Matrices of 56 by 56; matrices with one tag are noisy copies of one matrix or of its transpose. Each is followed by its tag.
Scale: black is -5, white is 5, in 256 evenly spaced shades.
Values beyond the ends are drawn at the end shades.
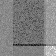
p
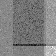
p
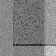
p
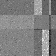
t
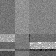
t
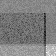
p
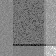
p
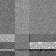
t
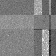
t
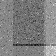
p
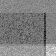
p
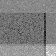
p
